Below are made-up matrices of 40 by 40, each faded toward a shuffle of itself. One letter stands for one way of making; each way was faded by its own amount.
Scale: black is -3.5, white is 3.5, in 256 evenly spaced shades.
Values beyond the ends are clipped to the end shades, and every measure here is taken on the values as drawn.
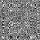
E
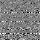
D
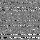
D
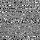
D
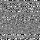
D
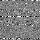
D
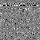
D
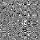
E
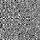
E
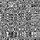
E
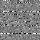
D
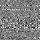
D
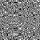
E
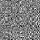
E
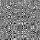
E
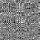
E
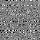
D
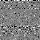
D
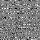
D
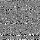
D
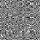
E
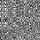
E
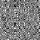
E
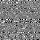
D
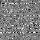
D
